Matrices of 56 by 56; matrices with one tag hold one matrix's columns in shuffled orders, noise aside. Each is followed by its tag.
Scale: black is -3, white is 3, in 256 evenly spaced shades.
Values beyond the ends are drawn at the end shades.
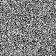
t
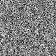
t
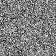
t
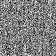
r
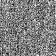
r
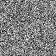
t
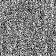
r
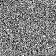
t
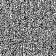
r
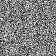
t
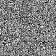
t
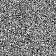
t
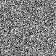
t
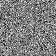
t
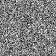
t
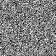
t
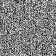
r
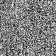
r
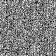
r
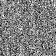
r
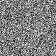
t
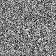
t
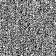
r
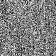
r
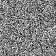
t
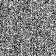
r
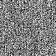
r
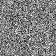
t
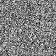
t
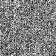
r
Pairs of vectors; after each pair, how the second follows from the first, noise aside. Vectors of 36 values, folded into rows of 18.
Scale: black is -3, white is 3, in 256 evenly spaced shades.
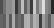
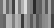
wrapped around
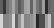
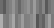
shrunk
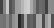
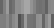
shrunk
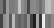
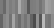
shrunk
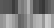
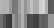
wrapped around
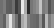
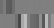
partly zeroed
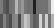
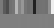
partly zeroed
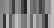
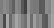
shrunk
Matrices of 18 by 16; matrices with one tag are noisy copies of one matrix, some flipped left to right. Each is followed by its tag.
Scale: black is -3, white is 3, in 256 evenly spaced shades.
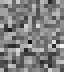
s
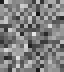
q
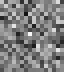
q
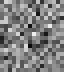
q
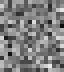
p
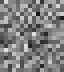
q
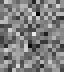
q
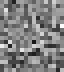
s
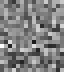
s
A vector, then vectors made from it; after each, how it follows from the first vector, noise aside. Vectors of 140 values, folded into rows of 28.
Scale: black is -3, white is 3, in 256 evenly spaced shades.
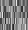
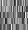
reversed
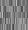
shrunk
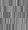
shrunk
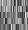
reversed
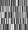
sign-scrambled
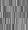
shrunk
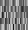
sign-scrambled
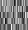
reversed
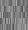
shrunk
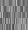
shrunk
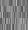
shrunk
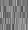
shrunk
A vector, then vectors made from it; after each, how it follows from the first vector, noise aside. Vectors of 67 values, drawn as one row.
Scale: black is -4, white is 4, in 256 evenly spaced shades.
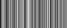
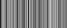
sign-scrambled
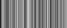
copied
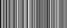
sign-scrambled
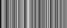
copied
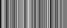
copied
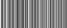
sign-scrambled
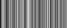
copied
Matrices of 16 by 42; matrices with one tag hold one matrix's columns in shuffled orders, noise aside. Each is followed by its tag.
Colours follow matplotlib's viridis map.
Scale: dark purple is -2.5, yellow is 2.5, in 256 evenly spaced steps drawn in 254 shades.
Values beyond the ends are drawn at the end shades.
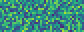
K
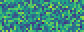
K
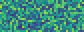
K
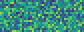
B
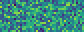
B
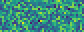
K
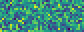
K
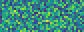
B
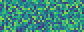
K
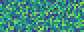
B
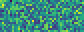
K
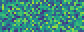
B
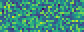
B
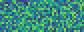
B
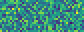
K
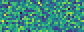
B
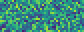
K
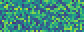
K
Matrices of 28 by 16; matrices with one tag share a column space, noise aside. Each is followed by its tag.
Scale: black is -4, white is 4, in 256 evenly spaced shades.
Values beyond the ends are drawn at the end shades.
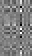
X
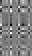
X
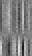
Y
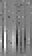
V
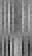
Y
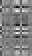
X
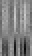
Y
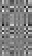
X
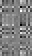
X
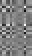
X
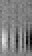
V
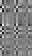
X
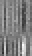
Y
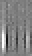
V
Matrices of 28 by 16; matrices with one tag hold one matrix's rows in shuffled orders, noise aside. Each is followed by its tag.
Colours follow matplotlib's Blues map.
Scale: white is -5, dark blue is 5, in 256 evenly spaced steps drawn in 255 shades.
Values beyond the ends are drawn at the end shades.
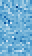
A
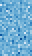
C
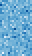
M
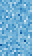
C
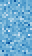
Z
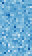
Z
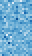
A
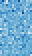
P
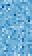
Z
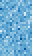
C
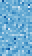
Z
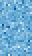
Z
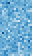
Z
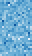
Z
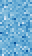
M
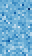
Z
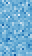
Z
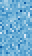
C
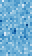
M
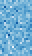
A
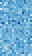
P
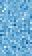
M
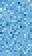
C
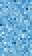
M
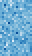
A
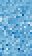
P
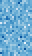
C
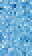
M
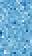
M
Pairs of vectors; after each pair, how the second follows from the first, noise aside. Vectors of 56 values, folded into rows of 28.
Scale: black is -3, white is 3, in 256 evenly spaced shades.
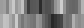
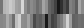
wrapped around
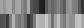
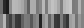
wrapped around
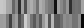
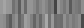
shrunk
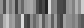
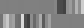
partly zeroed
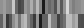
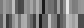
copied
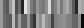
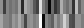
shuffled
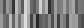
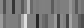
partly zeroed
